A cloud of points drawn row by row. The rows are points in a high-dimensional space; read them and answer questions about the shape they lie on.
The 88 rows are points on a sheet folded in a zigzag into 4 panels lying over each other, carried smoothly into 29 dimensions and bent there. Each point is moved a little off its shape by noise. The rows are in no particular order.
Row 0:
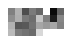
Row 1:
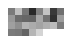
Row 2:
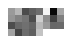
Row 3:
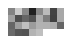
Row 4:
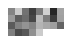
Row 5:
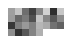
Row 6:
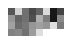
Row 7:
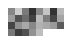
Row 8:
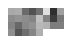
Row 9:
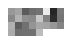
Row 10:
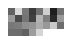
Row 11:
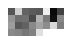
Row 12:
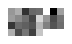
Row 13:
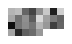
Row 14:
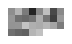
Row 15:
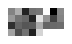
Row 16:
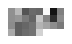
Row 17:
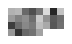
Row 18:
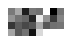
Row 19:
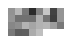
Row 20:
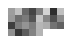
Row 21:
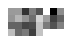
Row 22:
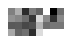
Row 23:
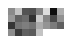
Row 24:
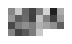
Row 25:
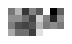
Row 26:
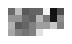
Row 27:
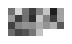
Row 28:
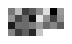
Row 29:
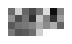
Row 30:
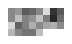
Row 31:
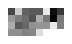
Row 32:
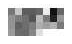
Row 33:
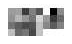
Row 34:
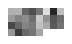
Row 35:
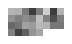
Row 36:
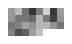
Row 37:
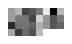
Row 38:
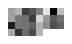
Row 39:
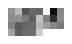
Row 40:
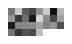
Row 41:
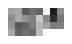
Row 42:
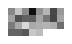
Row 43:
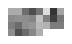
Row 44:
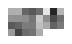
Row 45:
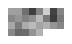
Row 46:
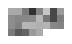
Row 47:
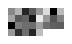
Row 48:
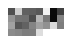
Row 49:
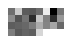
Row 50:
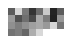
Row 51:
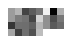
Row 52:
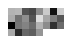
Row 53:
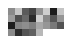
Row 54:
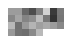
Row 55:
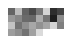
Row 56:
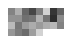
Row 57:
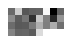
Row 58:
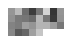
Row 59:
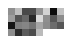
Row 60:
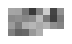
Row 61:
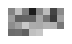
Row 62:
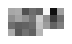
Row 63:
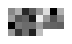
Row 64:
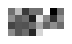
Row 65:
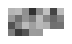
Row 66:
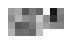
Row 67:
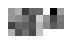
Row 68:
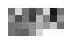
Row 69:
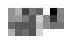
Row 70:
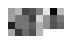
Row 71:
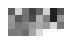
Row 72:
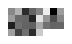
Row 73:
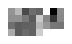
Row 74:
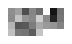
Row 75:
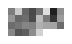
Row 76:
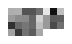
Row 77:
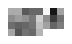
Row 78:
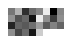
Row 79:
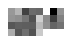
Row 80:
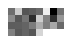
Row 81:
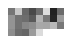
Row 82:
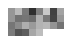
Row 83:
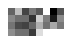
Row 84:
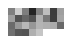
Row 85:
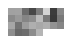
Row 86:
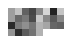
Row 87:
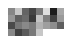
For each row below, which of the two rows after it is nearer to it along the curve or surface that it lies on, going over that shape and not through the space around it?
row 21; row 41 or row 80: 41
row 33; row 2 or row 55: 2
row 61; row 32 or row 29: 32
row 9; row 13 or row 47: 13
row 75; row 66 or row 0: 0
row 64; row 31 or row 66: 31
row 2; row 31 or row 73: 73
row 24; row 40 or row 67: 40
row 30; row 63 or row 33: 33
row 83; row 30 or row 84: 84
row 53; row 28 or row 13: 28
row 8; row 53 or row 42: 42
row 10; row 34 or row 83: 83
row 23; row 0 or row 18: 18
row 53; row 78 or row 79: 78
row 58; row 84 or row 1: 1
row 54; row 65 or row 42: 65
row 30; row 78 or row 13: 13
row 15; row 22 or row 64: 22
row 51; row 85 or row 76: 76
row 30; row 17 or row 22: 17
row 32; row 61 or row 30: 61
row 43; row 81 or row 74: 74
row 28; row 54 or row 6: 6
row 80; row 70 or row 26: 26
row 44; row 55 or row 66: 66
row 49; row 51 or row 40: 40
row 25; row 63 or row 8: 63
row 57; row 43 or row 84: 84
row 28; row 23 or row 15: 15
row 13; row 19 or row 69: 69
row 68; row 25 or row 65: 25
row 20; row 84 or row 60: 84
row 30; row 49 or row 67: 67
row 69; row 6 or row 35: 35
